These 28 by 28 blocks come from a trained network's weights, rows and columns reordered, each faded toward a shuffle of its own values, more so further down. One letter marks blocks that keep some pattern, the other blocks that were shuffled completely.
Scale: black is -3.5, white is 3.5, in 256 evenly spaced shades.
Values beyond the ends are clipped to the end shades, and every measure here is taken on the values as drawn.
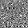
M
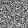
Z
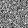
Z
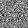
M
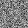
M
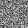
M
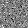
Z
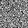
M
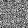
M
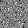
Z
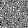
Z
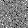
Z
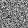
Z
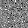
Z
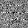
M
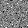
Z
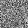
Z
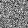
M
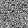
M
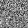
Z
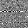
M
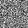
Z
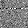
M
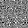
M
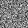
Z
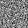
Z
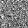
M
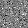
Z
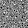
Z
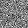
Z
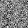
M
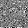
M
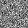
Z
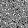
Z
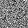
Z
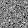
Z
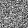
Z
